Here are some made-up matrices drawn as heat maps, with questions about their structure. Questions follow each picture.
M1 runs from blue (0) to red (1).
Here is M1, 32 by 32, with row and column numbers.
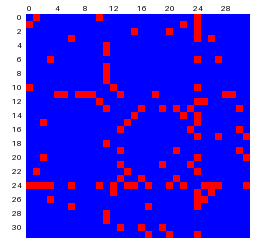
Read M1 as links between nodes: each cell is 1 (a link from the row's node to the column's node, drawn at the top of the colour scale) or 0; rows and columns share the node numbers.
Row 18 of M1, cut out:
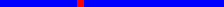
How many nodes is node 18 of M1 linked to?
1
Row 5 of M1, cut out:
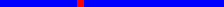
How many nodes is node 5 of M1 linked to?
1
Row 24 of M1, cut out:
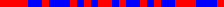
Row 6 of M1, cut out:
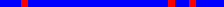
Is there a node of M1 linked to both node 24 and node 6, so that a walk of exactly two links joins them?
yes
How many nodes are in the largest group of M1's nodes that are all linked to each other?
3
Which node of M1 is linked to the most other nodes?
node 24
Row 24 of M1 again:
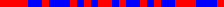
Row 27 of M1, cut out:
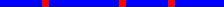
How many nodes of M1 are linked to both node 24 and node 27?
2
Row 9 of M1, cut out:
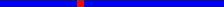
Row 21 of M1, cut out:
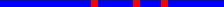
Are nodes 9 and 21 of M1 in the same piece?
yes
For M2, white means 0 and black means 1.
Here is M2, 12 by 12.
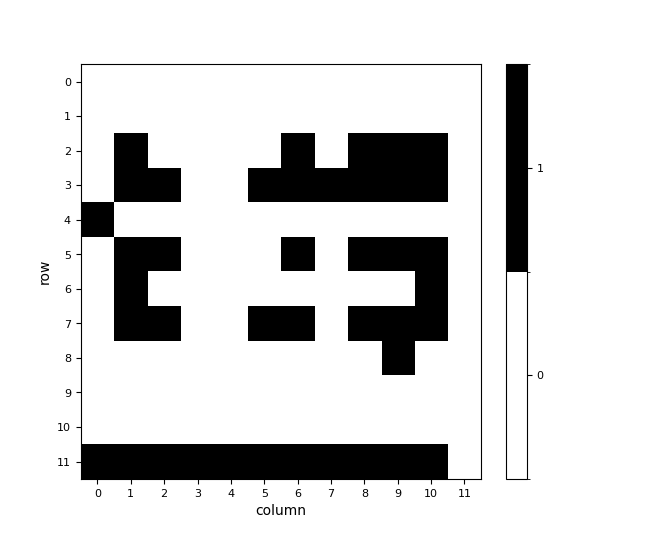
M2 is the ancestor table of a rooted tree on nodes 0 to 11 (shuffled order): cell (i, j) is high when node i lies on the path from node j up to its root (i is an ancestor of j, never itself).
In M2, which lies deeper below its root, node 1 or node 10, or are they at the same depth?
the same depth
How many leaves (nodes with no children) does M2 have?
4
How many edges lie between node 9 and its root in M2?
6
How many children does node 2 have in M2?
2
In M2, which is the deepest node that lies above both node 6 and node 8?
2
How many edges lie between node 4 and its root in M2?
1
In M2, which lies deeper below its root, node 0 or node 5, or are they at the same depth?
node 5
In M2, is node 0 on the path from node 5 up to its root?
no
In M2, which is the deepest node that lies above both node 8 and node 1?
2
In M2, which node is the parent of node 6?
2
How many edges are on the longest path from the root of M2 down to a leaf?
6
